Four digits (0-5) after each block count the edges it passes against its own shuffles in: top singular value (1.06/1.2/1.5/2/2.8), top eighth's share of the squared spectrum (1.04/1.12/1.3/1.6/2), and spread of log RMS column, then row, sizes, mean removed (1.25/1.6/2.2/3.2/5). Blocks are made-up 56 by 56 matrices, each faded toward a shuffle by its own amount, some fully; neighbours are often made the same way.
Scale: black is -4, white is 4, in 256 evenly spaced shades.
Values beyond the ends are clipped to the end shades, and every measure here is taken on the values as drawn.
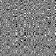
4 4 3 2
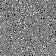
1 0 0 0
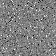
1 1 0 0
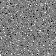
1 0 0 0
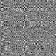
4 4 2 2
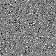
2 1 0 0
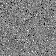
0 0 0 0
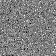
0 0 0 0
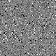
3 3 0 1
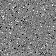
0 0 0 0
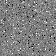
0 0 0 0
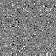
3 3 1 2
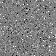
1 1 0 0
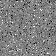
1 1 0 0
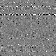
4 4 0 2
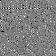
3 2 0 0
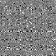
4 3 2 2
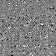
2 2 0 1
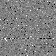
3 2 0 1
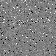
2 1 0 1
